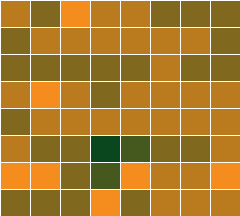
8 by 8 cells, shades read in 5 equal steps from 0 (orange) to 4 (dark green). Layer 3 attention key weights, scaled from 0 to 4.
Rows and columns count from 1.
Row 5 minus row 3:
0 -1 -1 -1 -1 0 -1 -1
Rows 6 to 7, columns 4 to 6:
4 3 2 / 3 0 1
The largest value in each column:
2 2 2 4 3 2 2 2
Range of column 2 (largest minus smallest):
2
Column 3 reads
0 1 2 1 1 2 2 2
